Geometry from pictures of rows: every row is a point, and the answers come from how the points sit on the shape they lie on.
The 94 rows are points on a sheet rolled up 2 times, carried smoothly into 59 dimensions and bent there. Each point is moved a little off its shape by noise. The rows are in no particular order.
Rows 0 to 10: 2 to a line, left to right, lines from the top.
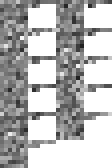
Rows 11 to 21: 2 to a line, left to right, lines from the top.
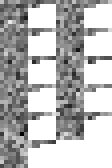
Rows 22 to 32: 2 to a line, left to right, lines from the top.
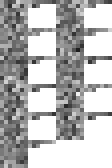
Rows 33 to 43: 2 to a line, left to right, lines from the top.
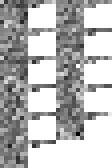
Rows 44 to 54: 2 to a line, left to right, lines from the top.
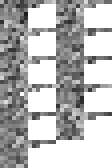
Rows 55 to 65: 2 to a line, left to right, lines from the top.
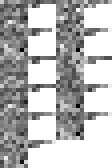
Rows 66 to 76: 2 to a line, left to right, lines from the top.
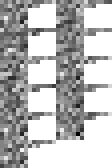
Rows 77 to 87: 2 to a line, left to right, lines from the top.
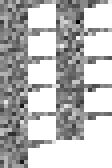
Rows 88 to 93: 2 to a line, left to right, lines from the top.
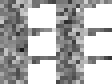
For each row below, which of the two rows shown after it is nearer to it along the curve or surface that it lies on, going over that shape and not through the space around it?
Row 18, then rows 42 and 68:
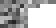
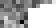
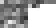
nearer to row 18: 42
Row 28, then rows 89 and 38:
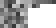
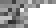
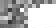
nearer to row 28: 89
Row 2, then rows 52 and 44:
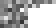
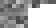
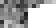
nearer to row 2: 44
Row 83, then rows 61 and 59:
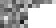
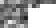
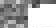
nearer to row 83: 61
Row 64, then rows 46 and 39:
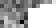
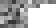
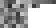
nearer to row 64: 46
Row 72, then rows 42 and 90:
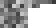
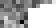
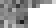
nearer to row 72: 90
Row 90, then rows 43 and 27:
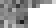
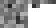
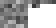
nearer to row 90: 27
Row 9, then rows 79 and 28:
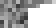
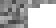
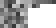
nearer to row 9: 79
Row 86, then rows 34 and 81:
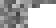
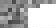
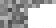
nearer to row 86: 34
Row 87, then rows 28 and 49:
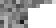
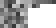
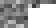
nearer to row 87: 49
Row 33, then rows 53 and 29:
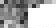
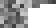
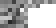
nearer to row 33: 29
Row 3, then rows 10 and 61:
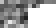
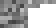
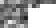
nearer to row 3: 61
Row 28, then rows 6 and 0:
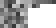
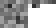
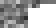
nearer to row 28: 6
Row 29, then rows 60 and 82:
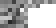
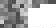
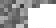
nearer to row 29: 60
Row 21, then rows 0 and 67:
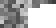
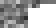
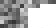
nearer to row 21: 67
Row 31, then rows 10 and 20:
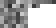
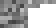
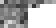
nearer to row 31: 10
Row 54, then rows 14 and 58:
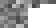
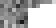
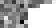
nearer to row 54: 14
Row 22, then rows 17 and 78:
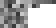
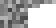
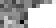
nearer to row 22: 17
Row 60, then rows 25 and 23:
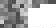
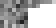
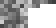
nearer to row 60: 23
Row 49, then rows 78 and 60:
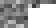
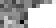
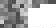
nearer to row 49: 60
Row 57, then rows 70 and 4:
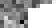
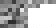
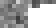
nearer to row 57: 70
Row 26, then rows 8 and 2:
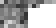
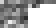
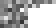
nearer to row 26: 8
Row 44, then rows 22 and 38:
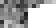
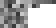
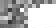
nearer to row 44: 38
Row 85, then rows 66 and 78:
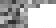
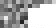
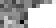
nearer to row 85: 66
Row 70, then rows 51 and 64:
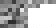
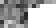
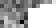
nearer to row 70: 64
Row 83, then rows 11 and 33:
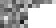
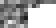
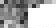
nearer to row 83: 33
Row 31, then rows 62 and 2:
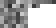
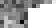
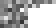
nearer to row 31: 2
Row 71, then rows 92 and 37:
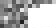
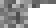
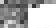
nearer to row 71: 37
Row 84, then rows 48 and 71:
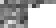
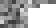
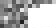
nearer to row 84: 71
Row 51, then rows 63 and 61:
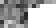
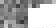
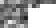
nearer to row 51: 61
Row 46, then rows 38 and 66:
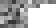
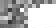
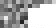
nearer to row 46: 38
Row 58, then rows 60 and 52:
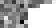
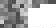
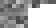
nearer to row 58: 60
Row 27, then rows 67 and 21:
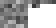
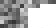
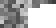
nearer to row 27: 21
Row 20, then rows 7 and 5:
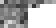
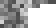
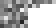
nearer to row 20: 5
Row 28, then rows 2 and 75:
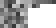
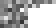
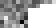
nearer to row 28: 2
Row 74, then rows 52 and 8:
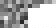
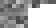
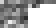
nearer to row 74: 8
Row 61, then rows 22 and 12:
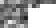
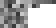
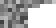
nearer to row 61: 22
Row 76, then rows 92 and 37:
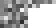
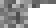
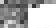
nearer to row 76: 37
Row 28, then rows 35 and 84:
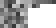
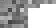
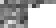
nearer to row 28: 35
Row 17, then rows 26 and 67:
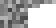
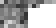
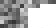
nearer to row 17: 67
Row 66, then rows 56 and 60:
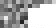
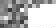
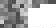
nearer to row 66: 56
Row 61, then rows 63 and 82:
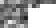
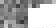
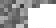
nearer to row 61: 63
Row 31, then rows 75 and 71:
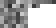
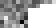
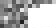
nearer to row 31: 71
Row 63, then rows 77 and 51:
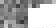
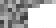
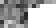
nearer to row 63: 77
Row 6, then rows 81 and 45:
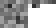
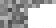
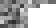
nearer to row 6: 45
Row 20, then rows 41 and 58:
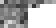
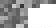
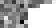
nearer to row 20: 58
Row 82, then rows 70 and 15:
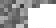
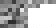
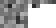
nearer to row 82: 15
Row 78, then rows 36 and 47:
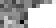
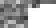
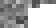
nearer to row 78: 36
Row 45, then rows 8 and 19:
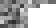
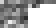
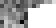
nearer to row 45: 19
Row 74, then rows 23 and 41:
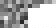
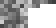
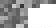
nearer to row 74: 23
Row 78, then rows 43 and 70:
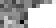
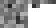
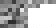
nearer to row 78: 70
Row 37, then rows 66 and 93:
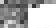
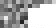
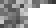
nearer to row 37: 66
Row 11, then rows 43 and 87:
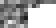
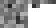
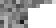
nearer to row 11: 43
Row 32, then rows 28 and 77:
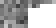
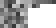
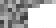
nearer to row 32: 77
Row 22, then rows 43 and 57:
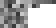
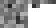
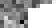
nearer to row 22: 43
